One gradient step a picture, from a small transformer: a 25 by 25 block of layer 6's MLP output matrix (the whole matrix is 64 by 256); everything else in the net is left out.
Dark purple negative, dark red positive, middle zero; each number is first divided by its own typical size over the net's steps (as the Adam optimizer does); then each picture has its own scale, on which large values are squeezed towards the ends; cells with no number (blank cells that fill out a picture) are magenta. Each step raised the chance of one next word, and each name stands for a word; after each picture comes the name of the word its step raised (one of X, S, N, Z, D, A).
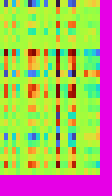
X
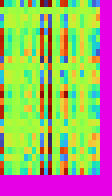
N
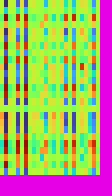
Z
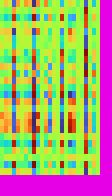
Z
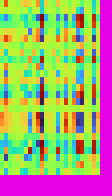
Z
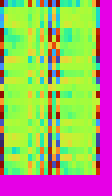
N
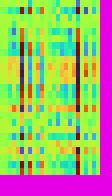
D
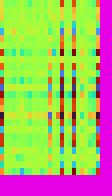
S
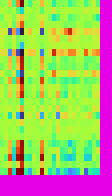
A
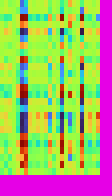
Z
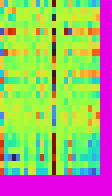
A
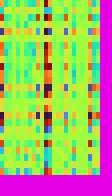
S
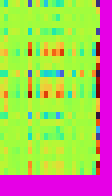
X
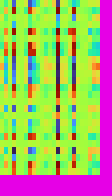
D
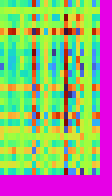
S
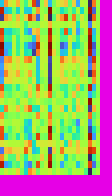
D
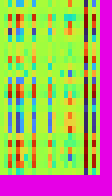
Z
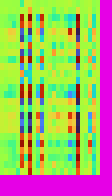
Z
